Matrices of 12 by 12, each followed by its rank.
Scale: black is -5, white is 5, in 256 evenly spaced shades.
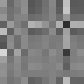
two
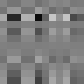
one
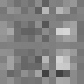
two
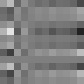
one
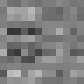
two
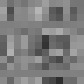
two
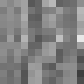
two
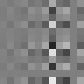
one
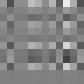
one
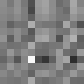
two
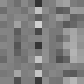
two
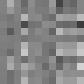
two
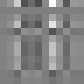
one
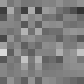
two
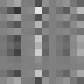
one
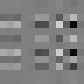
one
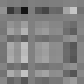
one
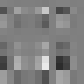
one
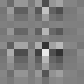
one
